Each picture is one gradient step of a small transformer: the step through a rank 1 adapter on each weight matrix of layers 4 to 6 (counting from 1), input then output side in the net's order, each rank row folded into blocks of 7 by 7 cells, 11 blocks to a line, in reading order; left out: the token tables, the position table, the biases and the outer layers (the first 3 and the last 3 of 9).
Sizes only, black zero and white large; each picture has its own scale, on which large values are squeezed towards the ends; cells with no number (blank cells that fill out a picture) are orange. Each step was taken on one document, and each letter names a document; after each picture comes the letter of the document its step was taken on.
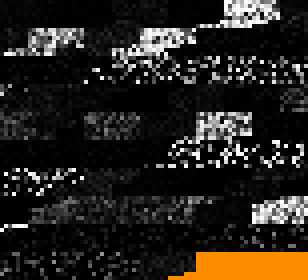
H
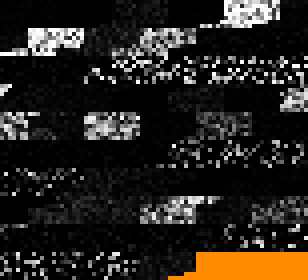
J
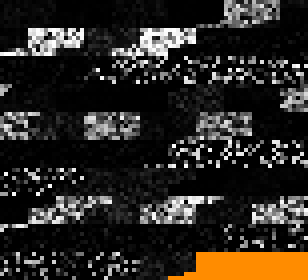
J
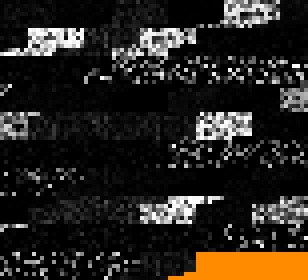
J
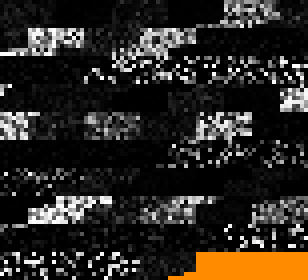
H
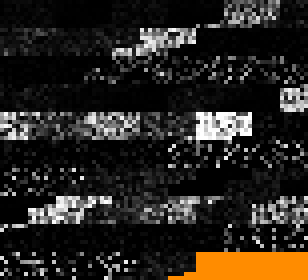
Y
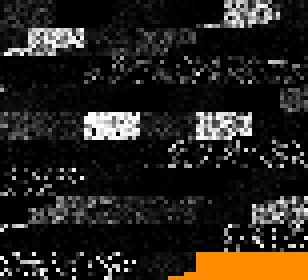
Y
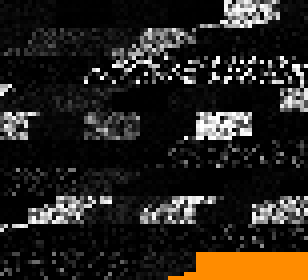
H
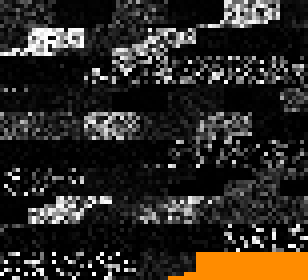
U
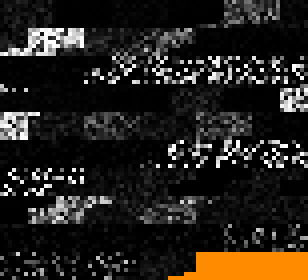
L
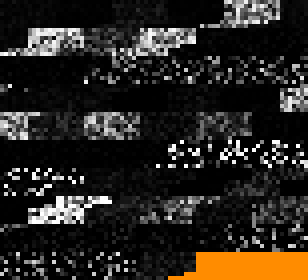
U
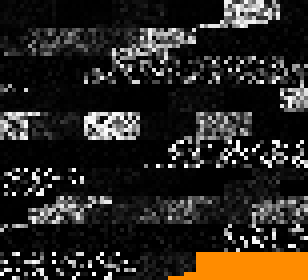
U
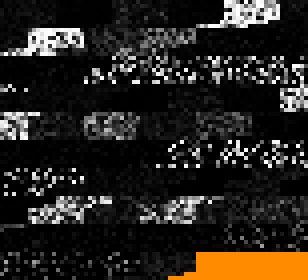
U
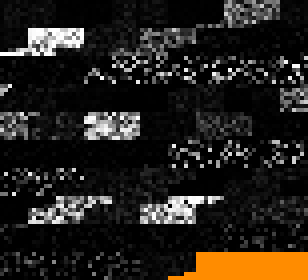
J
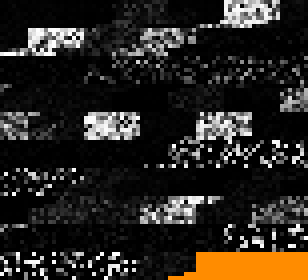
J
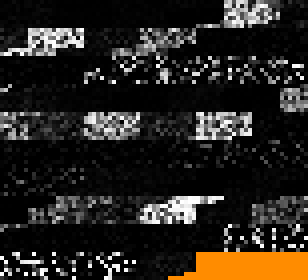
Y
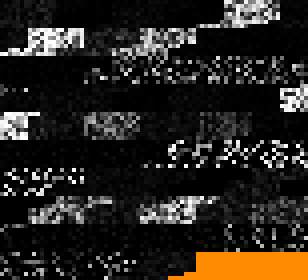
L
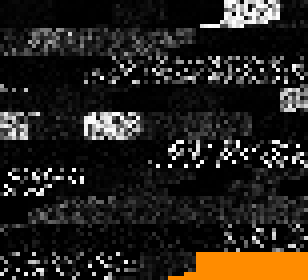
L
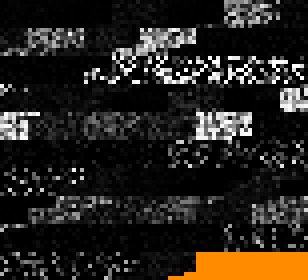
Y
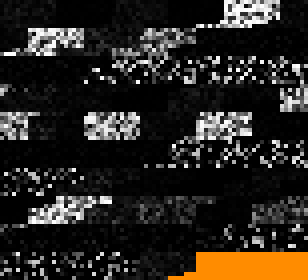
H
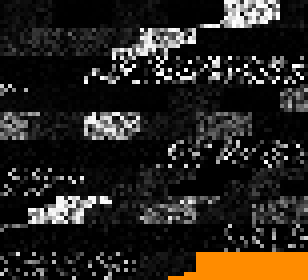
L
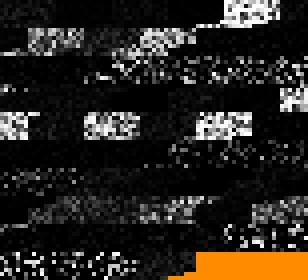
J
